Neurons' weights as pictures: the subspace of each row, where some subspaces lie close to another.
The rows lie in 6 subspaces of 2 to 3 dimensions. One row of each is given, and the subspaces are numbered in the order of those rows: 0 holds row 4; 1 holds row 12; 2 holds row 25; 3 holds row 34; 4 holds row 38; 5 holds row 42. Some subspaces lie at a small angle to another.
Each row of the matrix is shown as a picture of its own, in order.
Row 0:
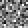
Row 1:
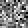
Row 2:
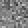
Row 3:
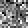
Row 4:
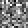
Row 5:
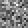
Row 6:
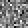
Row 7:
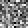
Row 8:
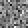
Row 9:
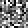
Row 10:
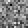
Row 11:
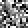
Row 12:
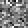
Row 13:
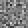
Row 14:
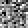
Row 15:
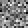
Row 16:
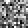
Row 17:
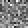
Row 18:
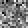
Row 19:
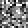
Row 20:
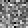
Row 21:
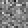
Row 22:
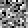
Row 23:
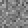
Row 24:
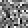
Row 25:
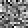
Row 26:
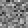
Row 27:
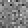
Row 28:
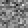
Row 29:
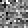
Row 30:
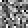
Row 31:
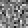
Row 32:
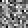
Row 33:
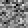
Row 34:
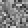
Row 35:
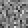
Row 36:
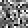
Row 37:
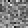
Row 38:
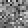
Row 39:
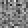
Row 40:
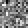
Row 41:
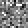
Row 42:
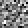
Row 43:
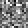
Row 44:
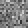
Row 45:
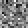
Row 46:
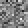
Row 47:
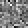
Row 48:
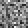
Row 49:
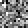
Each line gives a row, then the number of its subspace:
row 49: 5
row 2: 4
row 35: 1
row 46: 4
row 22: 1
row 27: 4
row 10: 5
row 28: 4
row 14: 2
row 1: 4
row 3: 3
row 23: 5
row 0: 5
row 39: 0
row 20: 2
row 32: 3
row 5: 4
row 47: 1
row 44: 3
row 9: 0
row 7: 2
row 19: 0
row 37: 2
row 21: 0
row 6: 1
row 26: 4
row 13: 3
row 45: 3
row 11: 3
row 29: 5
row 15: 5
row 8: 1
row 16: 5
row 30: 3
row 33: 4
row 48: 2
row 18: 3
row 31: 1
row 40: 5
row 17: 2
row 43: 0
